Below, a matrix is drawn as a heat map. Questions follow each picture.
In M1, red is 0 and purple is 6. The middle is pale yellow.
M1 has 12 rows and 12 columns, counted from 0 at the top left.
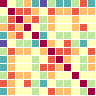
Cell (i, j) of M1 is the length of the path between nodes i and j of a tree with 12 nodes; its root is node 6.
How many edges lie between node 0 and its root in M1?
4
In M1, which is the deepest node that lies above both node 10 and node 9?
1
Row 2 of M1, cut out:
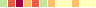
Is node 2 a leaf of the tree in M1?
no
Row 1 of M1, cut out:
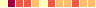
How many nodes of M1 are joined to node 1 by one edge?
4
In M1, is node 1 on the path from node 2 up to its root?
yes
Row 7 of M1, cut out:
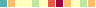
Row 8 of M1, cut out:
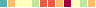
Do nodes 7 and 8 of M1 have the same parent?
yes
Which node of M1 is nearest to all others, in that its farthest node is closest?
1
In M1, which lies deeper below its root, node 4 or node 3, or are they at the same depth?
node 4
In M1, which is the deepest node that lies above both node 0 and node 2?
1
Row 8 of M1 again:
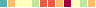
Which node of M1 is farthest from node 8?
0
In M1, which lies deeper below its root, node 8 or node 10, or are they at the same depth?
node 10
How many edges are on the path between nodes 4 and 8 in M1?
4
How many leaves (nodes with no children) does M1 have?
6
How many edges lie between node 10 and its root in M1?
3
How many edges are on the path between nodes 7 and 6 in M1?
1
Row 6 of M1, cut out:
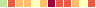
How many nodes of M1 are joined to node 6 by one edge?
4
